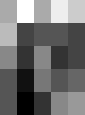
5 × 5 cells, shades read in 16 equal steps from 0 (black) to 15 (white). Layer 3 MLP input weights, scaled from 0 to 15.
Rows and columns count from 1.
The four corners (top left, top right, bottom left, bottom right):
10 12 5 9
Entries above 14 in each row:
1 0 0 0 0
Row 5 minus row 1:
-5 -15 -7 -6 -3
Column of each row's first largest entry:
2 1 1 3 5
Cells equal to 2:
0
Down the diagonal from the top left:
10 4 8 5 9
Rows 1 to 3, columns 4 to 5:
14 12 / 5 4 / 3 4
